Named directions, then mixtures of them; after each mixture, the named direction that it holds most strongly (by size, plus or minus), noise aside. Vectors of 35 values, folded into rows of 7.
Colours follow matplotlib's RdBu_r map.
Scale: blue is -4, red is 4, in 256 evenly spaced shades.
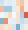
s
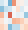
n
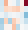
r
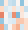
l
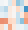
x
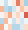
s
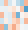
l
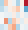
r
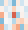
l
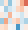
s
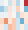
x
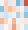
r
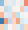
l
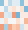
l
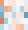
s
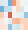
n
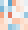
n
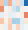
r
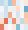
x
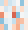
l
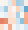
x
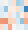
x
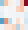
r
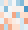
x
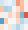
s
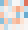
r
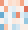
l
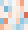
s
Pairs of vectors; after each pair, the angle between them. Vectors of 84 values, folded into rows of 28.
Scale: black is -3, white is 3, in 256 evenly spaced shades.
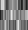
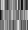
nearly parallel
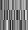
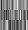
partly aligned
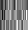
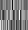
orthogonal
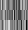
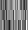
nearly opposite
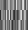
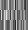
partly aligned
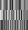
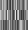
partly aligned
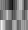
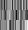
orthogonal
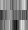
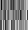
orthogonal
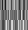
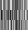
orthogonal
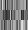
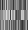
nearly opposite
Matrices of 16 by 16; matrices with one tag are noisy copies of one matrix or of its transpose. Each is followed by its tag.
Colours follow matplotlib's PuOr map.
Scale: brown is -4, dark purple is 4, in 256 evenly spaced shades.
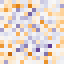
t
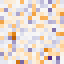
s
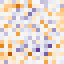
t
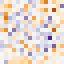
t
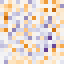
t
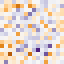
t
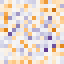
t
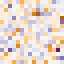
s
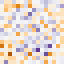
t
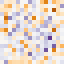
t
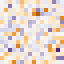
s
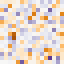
s
